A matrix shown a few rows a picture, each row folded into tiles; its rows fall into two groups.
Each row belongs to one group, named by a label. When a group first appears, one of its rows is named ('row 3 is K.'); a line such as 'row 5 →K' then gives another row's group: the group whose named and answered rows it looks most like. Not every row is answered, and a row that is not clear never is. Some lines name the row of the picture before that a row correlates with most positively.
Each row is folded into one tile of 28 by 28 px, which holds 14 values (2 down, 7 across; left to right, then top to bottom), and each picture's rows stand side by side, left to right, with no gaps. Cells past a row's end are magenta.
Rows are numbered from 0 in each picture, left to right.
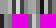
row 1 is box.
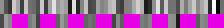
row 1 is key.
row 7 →box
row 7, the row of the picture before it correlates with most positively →0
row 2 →box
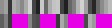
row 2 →key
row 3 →key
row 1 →key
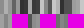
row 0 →box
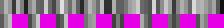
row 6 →key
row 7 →box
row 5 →key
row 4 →key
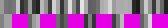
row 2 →key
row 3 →key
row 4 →box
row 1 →key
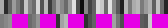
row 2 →box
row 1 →box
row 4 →key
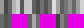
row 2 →key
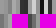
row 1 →box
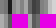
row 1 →key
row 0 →key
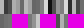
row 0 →key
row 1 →box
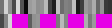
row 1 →box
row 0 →box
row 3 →box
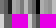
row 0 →key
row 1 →key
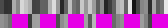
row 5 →key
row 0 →key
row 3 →box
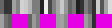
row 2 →box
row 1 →box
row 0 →key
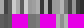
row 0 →key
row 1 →box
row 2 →box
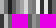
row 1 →box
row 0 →key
